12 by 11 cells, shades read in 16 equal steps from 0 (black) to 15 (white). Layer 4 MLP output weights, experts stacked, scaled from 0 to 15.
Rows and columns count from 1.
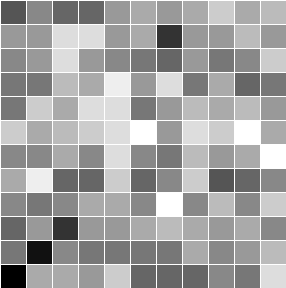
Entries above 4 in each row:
11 10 11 11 11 11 11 11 11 10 10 10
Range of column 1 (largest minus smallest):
12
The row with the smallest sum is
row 11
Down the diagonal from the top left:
5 9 13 10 13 15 7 12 11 10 11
